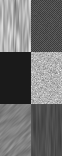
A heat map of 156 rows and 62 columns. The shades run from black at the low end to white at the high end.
It is made of 3 by 2 panels. Panel 1,1: high, streaked downward. Panel 1,2: low, checkered. Panel 2,1: very low, flat. Panel 2,2: high, fine-grained. Panel 3,1: middling, slanting up to the right, faint in contrast. Panel 3,2: low, streaked downward, faint in contrast.
